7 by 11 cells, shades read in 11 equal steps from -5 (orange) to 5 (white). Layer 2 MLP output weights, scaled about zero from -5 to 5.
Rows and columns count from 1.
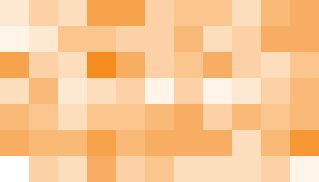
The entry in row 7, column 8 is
2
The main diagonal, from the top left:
3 3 2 2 0 -2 2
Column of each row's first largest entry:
1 1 3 6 3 9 1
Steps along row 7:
down up down up down up same same down up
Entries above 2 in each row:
1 2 0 4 0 0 2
